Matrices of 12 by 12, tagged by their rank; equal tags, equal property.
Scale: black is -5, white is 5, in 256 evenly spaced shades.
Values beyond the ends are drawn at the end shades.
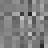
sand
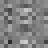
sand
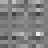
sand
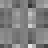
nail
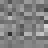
sand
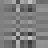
nail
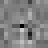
sand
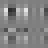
nail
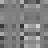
nail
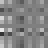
nail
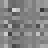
sand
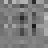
sand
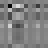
nail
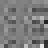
sand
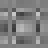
nail
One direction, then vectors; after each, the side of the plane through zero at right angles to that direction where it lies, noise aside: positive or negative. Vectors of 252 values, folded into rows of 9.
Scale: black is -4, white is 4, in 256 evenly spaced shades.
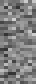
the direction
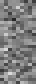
negative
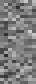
positive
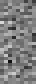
negative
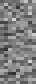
positive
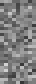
positive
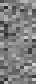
positive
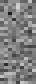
negative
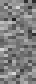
negative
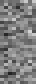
positive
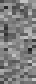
positive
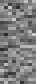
positive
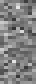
negative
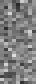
positive
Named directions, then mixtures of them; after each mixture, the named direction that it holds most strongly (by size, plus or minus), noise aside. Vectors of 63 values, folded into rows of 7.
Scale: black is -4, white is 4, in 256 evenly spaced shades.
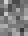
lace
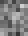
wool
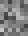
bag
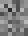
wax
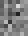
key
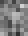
wool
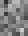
lace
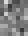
lace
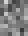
lace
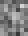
wool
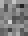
wool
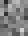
lace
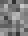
wool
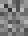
wax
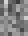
lace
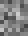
bag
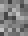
bag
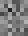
wax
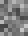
bag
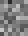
bag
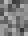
lace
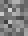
wax
